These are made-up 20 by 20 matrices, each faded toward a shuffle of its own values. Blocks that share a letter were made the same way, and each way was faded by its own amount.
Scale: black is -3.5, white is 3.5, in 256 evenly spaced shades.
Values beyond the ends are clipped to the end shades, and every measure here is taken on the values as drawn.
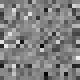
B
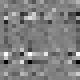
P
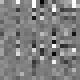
P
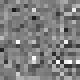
B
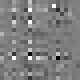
P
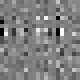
P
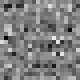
B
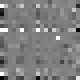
P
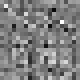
B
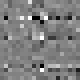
P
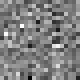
B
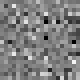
B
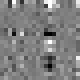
P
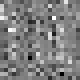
B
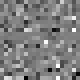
B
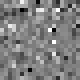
B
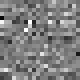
B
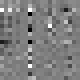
P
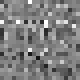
B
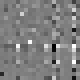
P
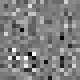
B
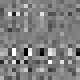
P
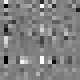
P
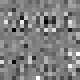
B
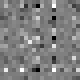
P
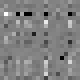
P
